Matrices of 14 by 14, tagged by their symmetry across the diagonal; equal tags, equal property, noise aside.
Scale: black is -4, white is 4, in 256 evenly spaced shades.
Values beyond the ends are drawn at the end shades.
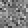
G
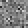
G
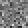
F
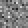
G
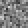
G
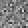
G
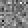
G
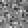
G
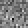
F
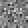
G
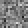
G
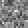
F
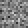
F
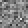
F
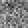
F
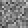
G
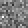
F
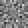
G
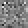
G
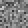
F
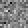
F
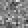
F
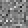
G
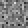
F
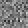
F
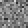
F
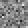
F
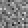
G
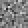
G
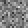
F
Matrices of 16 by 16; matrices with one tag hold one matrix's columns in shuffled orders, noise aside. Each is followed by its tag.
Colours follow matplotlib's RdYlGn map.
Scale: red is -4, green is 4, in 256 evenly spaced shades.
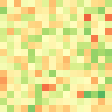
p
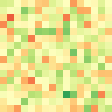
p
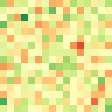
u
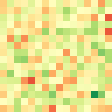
p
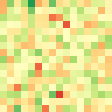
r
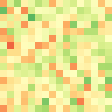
u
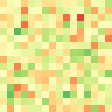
p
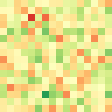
p
